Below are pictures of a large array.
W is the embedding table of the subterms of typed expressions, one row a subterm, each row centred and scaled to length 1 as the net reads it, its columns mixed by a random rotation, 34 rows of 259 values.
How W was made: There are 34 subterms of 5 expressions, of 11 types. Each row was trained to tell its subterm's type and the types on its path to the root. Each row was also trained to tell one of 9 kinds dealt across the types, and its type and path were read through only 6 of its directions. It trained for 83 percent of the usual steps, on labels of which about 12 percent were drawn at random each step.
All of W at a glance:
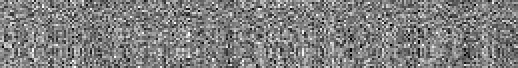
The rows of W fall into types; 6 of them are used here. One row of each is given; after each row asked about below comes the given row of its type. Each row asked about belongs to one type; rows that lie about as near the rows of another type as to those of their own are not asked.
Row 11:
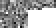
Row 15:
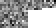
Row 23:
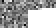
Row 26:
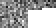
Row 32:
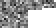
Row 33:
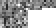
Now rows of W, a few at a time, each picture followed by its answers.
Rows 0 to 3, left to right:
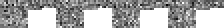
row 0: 26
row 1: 23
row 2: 26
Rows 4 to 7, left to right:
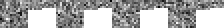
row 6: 32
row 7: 32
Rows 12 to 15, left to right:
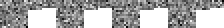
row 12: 23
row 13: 33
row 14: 15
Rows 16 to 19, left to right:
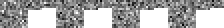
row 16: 26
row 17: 33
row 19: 33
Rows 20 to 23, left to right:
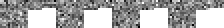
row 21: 15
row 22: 23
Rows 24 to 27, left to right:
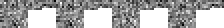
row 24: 26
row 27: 26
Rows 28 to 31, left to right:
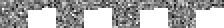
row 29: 23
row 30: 23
